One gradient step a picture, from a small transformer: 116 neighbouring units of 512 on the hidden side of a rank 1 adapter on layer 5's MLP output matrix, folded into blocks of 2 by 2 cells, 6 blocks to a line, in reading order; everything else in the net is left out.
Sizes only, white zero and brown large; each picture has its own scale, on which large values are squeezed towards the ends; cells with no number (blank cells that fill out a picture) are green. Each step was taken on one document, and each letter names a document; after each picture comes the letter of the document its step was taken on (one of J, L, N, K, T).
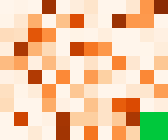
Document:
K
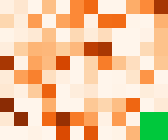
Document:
K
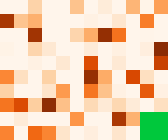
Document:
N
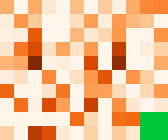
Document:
N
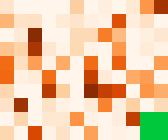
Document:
N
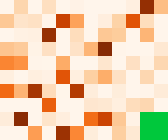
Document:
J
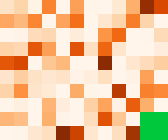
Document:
J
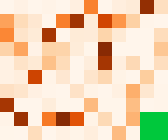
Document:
K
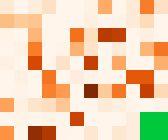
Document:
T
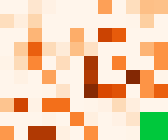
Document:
T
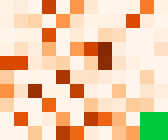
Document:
J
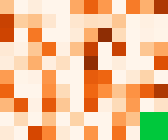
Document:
T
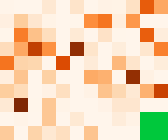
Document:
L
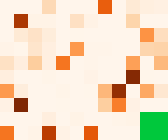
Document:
L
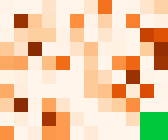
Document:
L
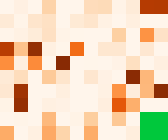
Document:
L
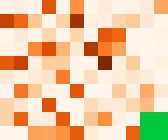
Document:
J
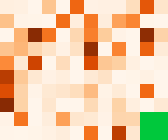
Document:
K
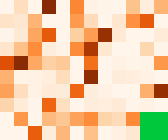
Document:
K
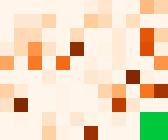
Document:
L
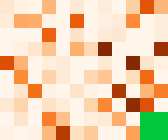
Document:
J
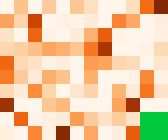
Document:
K
